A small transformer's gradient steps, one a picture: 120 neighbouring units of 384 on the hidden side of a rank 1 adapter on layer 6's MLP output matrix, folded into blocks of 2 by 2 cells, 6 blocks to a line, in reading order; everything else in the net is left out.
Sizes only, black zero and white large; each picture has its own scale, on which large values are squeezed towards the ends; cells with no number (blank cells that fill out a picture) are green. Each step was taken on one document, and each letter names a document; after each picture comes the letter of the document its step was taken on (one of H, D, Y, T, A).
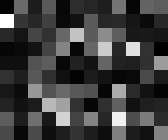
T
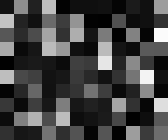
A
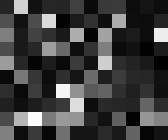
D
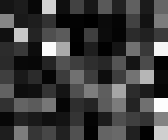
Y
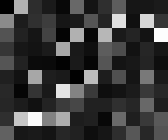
D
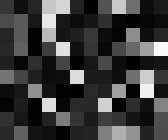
Y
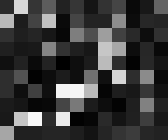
D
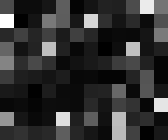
T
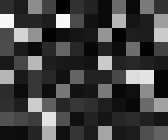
A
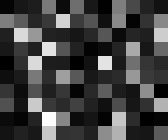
A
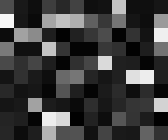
A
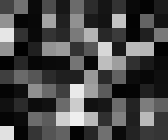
D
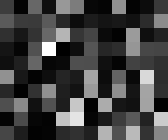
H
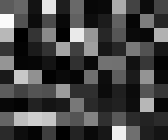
D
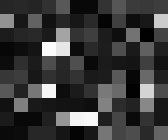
H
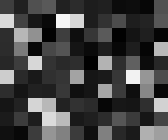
A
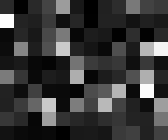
Y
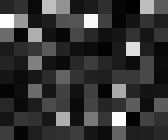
T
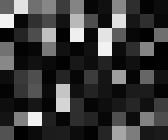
D
